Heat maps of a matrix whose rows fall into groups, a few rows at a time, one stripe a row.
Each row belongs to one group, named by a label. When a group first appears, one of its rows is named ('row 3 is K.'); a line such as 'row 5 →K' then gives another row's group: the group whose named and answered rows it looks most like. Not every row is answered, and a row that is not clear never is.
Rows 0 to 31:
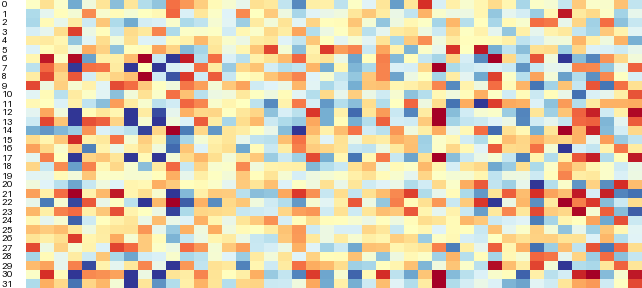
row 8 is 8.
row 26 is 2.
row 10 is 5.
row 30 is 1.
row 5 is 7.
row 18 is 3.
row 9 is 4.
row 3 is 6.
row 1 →3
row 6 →8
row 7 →1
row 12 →1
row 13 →1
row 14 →3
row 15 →2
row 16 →8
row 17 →1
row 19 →3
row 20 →5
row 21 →2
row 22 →3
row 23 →2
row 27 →4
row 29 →8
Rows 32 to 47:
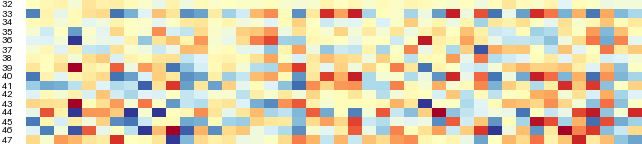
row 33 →7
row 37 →4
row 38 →7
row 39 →2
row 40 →7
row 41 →3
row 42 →7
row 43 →2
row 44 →1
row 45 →7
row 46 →3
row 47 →2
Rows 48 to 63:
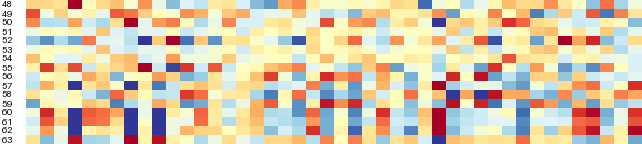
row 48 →2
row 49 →4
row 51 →7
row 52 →3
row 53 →7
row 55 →8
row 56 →7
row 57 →1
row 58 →4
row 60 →1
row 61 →1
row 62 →1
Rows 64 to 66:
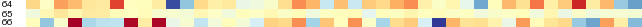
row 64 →2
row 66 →6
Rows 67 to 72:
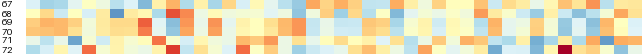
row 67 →3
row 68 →5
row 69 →8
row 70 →8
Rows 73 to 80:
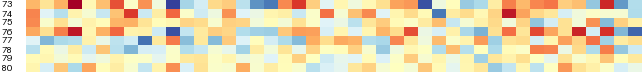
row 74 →6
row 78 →7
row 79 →4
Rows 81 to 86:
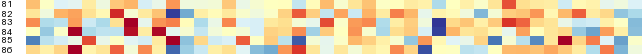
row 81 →6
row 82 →2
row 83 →6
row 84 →6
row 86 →2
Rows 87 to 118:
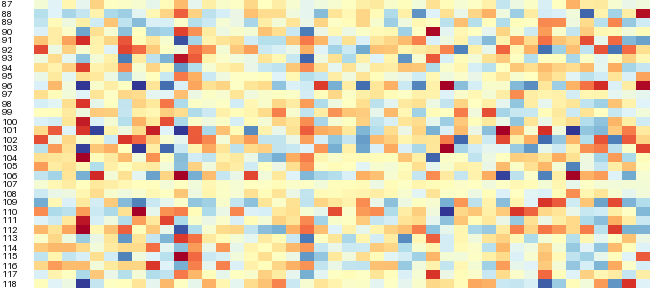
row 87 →3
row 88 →5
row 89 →7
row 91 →2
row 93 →5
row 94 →2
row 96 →1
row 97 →6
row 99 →7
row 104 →2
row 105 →8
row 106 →3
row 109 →7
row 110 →6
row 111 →6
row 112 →2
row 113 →5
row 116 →8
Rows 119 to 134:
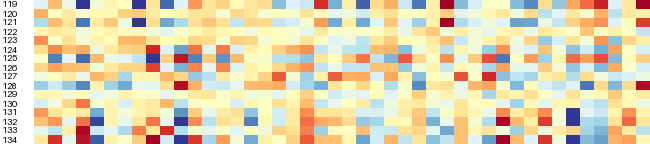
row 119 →1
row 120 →4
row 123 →4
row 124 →8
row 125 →3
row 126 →8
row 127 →7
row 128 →5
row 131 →8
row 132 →8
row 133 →6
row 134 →8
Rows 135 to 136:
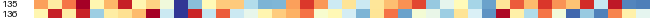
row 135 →2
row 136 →8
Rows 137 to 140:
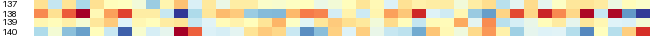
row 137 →3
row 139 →7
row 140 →5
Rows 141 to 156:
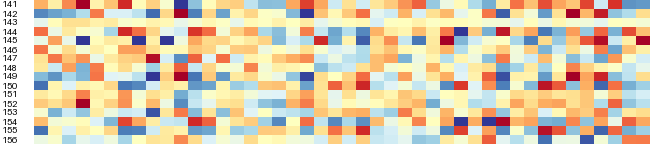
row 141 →2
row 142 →3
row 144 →4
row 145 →1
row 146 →4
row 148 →3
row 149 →3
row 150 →7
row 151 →2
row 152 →2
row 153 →3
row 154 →4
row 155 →7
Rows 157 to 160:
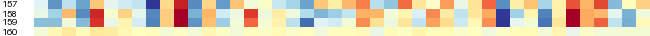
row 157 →3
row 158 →3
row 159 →3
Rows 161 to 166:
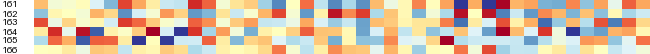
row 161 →4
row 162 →7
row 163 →4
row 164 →8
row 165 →1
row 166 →7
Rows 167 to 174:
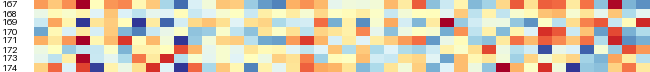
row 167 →2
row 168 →7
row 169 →1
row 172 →5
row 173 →6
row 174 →8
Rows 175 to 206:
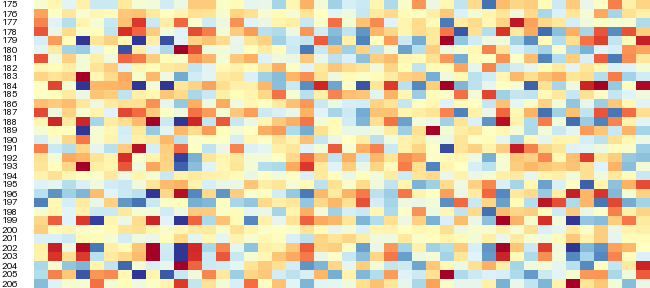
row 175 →4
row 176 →4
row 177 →6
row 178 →4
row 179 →1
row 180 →5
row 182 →7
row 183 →2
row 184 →1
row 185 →7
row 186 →8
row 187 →4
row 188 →8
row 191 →6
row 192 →2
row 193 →2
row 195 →5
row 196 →3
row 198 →4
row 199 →8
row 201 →3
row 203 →8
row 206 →3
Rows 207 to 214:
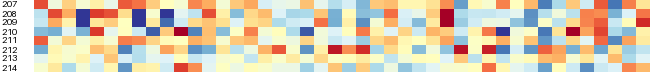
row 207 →4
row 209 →1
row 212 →7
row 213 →7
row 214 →5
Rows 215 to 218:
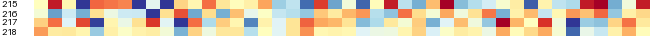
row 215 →1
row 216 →3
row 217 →8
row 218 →8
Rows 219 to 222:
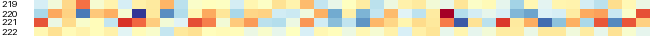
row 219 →6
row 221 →4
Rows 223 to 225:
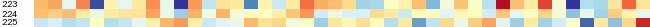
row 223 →8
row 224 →8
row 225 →5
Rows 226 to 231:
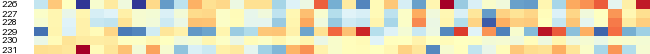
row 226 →1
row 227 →4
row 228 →4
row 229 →7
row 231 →2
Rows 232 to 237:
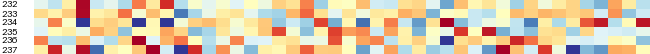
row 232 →6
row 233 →2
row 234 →1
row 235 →7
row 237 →8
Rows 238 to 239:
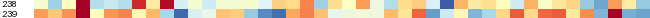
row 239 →2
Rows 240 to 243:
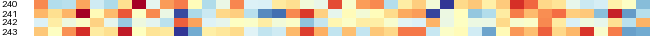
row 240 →6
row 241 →2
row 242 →5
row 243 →2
